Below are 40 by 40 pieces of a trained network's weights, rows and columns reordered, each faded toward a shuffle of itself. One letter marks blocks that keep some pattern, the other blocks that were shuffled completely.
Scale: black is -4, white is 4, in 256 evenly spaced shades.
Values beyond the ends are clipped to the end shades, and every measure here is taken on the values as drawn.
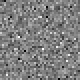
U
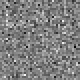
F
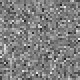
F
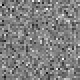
U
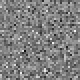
U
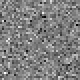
U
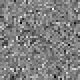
F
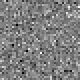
U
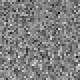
U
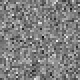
U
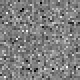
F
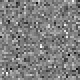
F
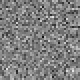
F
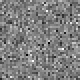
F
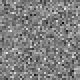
U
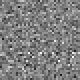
F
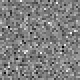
U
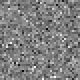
U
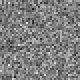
U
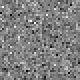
U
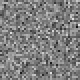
U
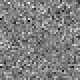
U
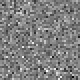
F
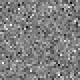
U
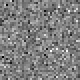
U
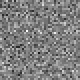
F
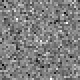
U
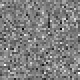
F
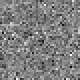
F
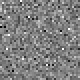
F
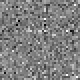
F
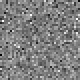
U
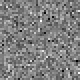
U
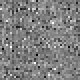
F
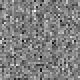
F
